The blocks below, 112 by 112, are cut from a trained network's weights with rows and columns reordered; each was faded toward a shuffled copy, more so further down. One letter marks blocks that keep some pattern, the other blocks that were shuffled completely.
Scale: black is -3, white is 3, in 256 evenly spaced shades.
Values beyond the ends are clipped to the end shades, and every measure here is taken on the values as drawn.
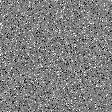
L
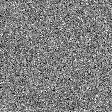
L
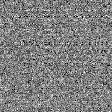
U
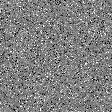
L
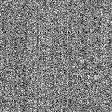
U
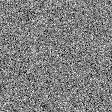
L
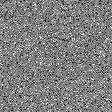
L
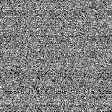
U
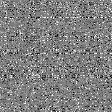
U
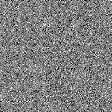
U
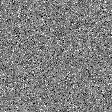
L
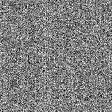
U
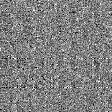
U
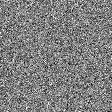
L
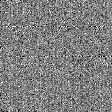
U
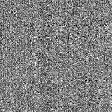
U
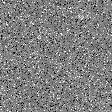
L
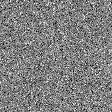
L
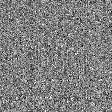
U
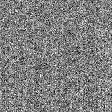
U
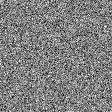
L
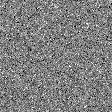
L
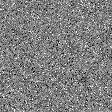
L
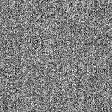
U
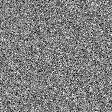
L
